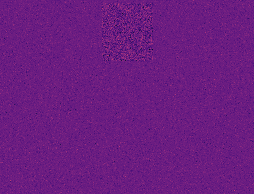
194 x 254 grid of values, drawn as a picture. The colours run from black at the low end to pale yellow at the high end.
Average level on the scale: 30%. Stripes: none. Slope: none. Odd patch: rougher, in the top middle. Roughest part: top middle. Odd rows or columns: none.
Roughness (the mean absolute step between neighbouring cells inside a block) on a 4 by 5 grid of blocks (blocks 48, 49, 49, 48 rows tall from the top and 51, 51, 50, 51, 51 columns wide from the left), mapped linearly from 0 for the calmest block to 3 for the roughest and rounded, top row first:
00300
00100
00000
00000
